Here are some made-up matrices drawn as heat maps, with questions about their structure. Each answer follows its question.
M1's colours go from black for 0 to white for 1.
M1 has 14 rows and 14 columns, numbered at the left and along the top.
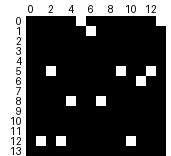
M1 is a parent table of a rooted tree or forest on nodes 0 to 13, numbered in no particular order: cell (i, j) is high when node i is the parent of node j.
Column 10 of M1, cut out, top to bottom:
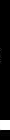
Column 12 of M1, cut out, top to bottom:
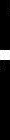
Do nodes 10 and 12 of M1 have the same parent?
no
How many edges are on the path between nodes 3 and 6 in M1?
3
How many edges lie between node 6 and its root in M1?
4
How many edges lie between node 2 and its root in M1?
2
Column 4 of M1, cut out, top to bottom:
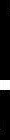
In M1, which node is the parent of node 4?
8
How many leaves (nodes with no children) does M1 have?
8
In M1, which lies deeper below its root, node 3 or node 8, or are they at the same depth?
node 3
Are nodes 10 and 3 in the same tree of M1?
yes
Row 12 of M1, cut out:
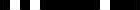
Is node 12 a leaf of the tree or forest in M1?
no
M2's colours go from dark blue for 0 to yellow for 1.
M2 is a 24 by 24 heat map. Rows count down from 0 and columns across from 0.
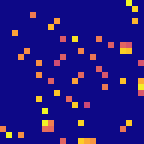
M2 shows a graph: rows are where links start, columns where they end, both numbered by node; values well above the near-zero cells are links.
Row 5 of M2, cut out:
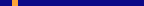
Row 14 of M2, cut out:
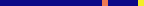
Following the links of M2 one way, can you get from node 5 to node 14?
no
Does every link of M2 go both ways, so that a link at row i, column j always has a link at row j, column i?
yes
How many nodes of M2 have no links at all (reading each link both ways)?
1
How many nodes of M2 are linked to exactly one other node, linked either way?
7
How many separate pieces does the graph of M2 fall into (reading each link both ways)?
3
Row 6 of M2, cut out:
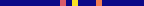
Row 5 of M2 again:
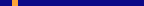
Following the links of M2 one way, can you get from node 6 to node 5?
no
